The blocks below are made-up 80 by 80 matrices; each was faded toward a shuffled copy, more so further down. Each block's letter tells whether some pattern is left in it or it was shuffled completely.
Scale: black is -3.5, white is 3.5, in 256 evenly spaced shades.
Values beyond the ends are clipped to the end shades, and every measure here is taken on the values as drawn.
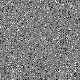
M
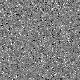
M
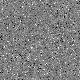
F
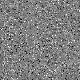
M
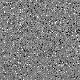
M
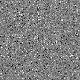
M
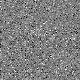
M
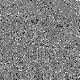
M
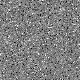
F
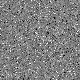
F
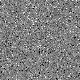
M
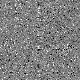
M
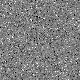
F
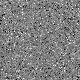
F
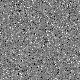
F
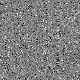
M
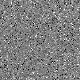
M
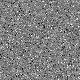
F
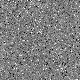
F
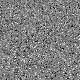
F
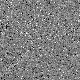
F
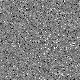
F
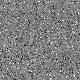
F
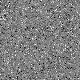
F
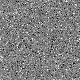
F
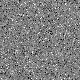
F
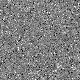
F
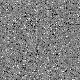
M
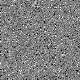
M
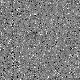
M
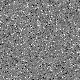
F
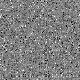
M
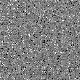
M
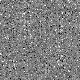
M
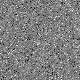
F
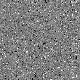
M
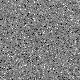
F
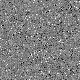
F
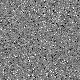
F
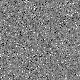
F
